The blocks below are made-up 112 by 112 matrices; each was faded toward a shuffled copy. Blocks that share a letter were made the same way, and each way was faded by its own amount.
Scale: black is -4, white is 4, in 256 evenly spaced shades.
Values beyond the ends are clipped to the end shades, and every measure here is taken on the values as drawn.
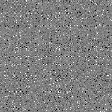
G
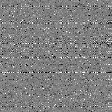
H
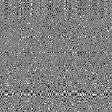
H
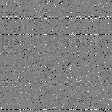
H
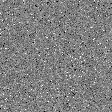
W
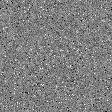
W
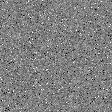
W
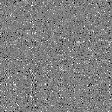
G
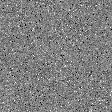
W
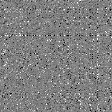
G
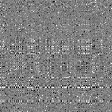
H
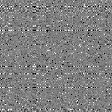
H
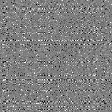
H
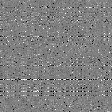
H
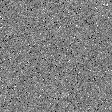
W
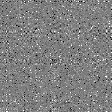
G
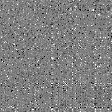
G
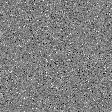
W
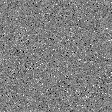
W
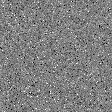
W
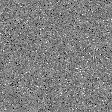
W
